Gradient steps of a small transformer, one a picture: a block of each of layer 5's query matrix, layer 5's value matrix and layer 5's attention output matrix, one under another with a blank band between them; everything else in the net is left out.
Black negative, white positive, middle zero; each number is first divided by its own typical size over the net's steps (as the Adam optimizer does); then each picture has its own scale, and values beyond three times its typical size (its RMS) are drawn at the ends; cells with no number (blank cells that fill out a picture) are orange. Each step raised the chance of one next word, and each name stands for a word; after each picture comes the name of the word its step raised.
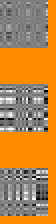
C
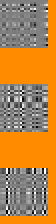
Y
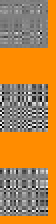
Y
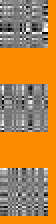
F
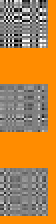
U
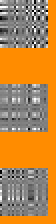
C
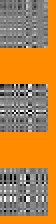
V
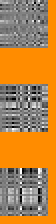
Y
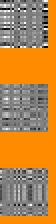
C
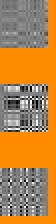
F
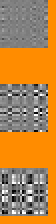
V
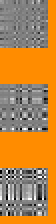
C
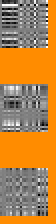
F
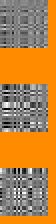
Y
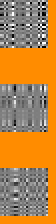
F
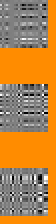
V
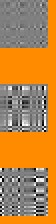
F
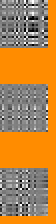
U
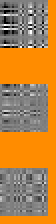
V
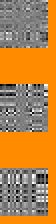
V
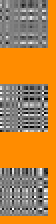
Y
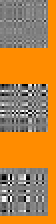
V
